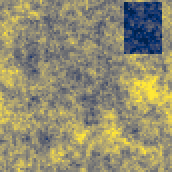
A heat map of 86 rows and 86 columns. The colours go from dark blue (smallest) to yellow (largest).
An odd patch, lower than its surroundings, sits in the top right. The top right is the ninth with the lowest average. The field is mottled with small blotches. Neither half mirrors the other. The middle right is the ninth with the highest average.
